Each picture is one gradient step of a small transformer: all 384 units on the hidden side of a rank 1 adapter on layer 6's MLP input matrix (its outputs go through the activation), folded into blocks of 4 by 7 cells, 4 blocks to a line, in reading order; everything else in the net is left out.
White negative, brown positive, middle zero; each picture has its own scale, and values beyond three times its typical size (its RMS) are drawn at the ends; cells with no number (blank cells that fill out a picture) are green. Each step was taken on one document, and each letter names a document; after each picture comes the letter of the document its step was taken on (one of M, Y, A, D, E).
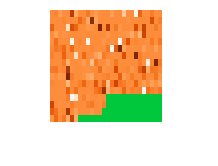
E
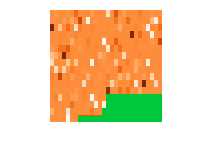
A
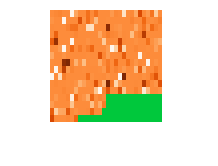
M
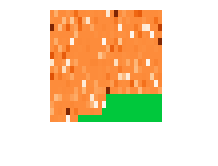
A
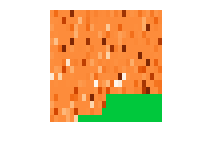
M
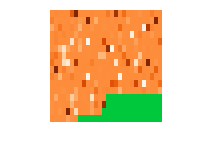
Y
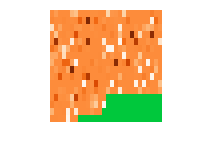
Y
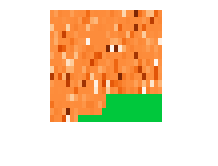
E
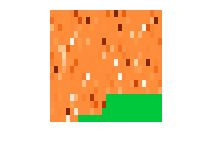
Y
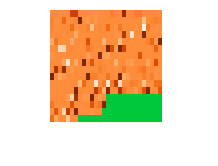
M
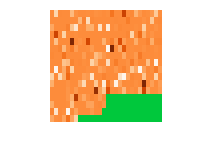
E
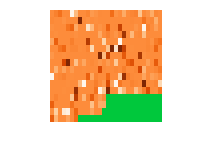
M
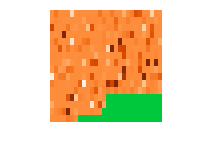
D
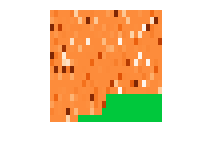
Y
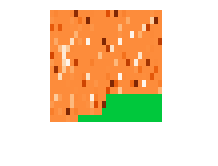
Y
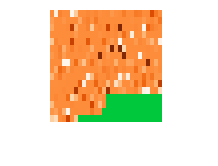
M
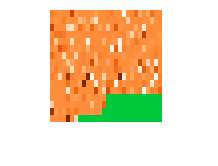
E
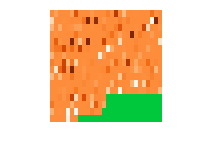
Y
